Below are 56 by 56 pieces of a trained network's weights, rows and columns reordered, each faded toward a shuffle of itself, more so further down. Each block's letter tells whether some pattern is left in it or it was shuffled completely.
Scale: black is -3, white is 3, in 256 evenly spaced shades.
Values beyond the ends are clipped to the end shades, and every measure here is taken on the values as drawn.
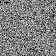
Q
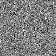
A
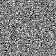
A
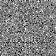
A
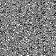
A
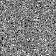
A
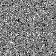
A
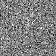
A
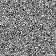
Q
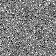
Q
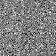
A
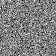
Q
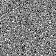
Q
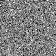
Q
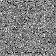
A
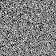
Q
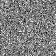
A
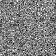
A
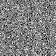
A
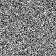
A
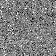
Q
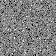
Q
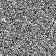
Q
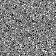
A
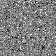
A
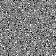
A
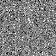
A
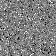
Q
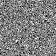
A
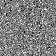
Q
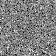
Q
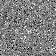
Q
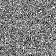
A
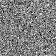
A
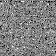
A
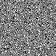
A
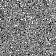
A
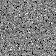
Q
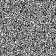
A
